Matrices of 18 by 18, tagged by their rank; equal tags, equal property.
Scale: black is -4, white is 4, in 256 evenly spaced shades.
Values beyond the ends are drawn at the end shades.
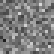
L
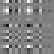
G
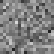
L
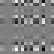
G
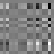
G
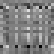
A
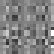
A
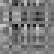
A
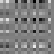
G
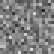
L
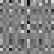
A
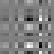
G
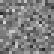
L
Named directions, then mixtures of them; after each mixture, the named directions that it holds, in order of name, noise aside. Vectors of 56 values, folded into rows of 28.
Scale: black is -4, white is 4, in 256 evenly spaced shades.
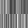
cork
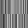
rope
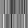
cork, rope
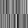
cork, rope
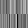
cork, rope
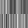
cork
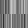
cork, rope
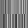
rope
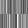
cork, rope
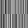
rope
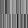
cork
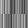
cork, rope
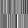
cork, rope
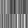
cork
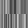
cork
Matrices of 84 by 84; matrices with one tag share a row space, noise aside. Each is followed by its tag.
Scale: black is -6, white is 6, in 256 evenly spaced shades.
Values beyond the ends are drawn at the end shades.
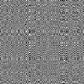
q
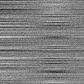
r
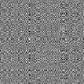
q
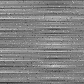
r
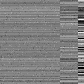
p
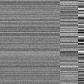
p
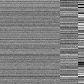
p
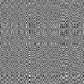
q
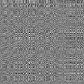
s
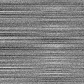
r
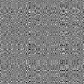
q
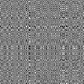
q
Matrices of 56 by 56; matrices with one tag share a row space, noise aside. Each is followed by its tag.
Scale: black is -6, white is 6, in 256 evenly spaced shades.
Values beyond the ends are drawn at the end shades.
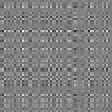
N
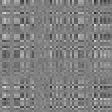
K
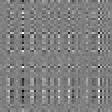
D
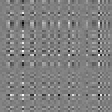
D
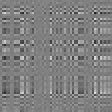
K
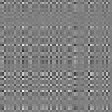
N
